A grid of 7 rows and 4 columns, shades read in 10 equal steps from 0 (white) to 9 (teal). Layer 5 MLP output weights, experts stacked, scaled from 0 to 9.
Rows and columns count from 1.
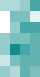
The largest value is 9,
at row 5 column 2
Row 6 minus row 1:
-1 2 2 -1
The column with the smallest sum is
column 1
